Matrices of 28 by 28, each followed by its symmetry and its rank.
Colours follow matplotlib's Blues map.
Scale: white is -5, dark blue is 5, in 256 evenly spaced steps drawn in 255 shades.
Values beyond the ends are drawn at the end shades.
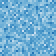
symmetric, full rank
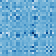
symmetric, rank three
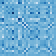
symmetric, rank three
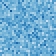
symmetric, full rank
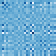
symmetric, rank three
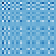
symmetric, rank one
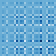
symmetric, rank one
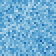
symmetric, full rank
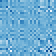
symmetric, rank three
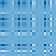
symmetric, rank one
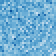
symmetric, full rank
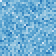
symmetric, full rank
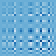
symmetric, rank one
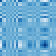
symmetric, rank one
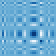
symmetric, rank one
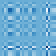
symmetric, rank one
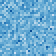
symmetric, full rank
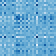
symmetric, rank three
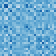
symmetric, rank three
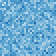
symmetric, full rank
